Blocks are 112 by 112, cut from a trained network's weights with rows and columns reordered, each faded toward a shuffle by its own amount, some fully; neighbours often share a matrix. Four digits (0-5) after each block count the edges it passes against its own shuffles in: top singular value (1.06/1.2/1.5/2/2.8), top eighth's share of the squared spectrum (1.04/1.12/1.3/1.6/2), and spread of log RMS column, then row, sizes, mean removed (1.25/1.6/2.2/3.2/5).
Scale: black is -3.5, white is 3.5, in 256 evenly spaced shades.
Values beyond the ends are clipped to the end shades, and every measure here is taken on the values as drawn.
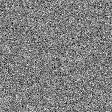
1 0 0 0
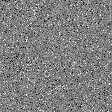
0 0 0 0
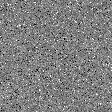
0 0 0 0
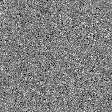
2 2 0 0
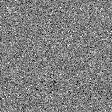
2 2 1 0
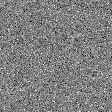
0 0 0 0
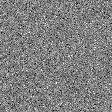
1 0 0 0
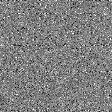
3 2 0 2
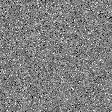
1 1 0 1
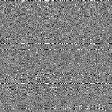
5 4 1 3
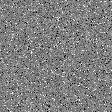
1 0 0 0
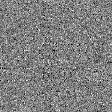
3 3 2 2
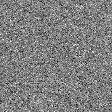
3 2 1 0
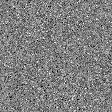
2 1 0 1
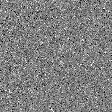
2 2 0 1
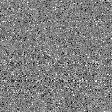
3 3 0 2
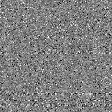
3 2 0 2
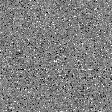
3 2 0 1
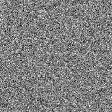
3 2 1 1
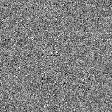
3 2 1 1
